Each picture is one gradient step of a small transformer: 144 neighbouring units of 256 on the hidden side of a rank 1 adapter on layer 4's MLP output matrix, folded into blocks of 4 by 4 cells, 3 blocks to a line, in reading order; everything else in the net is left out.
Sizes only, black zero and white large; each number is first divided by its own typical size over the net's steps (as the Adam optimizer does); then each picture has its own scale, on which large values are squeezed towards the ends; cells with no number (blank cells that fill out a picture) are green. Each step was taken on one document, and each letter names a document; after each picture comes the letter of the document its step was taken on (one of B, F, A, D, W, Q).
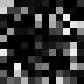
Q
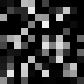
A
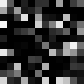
Q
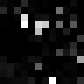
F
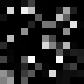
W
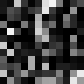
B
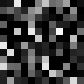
B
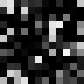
Q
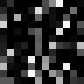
B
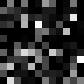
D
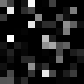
W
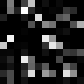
W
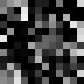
Q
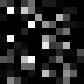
W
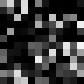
Q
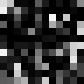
Q
